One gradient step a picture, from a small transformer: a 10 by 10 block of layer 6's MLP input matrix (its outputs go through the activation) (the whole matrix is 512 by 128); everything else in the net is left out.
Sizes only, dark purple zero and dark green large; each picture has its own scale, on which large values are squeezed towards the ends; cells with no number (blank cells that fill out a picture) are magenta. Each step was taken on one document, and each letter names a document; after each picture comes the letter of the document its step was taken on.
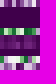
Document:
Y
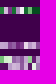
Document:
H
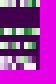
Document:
Y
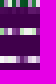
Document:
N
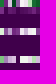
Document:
N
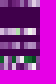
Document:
Y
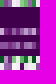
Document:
Y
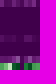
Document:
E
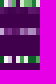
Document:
N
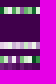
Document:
H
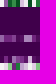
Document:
E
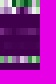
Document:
N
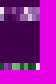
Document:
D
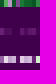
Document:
N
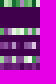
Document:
Y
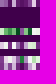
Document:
Y
